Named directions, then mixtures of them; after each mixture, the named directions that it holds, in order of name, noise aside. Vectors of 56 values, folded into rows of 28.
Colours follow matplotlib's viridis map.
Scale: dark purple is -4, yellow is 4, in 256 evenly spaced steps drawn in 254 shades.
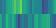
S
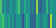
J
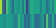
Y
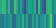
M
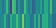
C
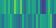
M, S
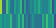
C, M, Y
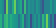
C, S, Y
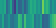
C, S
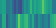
S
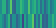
C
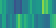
S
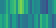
S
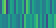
C, Y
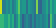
J, Y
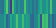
C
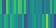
C, S, Y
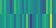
C, J, M
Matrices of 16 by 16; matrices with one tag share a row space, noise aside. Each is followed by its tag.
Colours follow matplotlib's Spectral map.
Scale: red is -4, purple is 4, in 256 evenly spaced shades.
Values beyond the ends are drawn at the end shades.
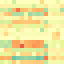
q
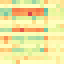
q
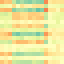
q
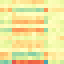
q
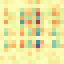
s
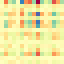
s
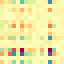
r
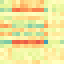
q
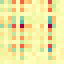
r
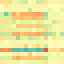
q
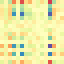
r
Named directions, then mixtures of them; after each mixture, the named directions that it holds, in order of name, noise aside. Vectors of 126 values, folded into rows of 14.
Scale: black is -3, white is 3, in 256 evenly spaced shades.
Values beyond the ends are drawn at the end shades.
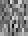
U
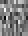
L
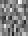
L, U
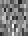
L, U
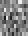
L, U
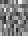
L, U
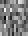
L, U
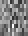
U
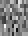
L, U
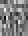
L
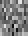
L, U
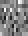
L, U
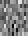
L, U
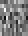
L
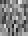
L, U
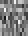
L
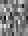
L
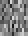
U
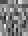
L, U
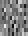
L, U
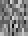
U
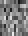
L, U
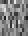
L, U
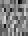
L, U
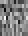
L
